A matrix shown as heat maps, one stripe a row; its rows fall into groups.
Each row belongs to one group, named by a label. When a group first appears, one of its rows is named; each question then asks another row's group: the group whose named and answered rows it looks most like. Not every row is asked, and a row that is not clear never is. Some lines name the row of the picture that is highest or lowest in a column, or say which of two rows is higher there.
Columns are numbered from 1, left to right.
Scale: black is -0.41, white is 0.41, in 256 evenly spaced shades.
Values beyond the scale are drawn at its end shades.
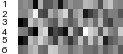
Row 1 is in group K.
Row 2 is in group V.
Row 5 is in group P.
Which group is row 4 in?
K
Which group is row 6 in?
V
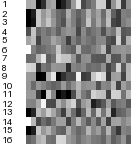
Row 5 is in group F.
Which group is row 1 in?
K
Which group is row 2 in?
P
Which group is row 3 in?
P
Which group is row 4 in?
F
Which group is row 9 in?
K
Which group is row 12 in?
V
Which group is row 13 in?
P
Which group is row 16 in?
V
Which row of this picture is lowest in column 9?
11
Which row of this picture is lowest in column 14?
12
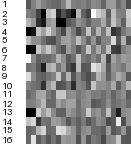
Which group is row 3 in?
K
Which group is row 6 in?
P
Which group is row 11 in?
V
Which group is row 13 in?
P
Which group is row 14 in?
F
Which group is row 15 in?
V
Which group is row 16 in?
F
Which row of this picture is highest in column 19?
14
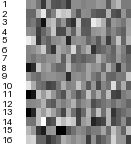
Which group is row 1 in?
K
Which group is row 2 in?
V
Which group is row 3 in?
K
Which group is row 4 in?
K
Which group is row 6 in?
V
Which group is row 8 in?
P
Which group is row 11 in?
P
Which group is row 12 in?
V
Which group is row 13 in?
P
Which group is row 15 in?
K
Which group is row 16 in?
F
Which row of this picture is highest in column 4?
14
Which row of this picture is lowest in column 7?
15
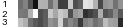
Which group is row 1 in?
K
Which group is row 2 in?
V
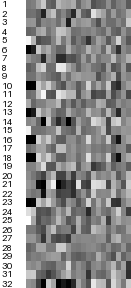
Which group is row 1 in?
V
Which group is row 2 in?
K
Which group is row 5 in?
F
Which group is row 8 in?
V
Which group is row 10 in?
P
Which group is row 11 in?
V
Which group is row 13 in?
P
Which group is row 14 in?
K
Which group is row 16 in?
P
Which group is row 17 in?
V
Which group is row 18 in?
P
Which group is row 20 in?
K
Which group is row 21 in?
K
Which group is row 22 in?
K
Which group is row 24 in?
F
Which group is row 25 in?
F
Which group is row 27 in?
K
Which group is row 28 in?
V
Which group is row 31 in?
F
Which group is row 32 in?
K
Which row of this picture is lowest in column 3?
21
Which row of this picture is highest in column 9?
30
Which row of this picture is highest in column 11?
21
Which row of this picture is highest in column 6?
21
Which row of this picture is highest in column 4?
11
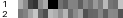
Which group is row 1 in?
K
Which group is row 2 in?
V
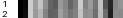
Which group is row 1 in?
P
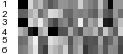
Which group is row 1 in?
P
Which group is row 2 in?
V
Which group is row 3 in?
P
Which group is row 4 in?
K
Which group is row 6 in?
V
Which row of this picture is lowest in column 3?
4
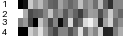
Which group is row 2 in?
F
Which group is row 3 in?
K
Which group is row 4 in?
P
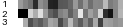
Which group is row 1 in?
K
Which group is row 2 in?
P
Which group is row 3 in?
F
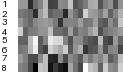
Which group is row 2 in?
K
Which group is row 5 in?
V
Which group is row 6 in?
V
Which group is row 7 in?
K
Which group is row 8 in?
K
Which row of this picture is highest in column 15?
8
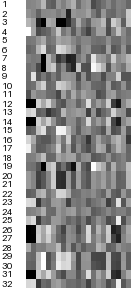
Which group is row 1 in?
V
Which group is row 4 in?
F
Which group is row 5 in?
V
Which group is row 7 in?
K
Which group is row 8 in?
K
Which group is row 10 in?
V
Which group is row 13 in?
F
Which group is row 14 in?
P
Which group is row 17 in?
F
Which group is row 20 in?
K
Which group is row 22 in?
V
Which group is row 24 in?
V
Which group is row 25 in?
F
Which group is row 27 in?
P
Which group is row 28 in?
F
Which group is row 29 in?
V
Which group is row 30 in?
V
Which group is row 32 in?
F
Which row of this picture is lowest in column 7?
3
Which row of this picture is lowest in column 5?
13
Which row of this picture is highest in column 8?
15
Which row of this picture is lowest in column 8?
3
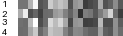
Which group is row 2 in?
F
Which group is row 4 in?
V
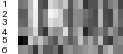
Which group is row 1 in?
V
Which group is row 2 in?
V
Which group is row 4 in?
V
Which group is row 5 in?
P
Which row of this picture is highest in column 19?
6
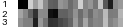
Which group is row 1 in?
P
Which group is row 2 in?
K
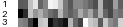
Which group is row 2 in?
P
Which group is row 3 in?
K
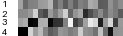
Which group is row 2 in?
V
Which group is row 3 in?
K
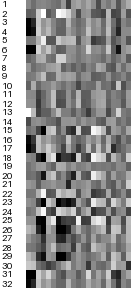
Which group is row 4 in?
P
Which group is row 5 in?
V
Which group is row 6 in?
P
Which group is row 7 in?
V
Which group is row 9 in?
V
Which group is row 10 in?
F
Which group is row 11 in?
K
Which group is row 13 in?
F
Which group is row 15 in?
K
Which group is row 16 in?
P
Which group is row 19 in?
V
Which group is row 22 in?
V
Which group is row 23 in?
K
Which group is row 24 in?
V
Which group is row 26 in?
K
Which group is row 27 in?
K
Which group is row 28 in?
K
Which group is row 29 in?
K
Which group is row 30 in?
F
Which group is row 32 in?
P
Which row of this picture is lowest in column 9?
23
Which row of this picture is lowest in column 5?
30
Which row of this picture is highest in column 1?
13
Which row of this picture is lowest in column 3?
25
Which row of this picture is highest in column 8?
2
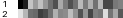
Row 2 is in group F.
